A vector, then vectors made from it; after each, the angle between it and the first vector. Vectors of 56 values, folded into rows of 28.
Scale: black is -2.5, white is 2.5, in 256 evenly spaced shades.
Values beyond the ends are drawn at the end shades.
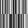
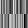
nearly opposite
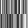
partly aligned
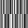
nearly opposite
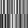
partly opposed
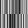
partly aligned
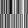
partly opposed
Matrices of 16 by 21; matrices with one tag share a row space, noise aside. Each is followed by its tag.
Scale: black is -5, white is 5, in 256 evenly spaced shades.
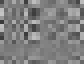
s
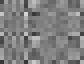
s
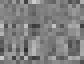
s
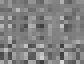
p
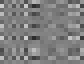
s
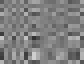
s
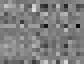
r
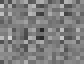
p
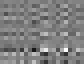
r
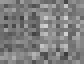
r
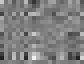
s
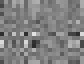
s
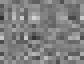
s
